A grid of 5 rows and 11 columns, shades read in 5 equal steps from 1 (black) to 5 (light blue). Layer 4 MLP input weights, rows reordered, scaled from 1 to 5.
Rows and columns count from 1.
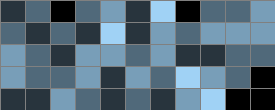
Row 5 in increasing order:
1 1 2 2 2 2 3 3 4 4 5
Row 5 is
2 2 4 3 2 3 2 4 5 1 1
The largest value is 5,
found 4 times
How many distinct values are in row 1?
5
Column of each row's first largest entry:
7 5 1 8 9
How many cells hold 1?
5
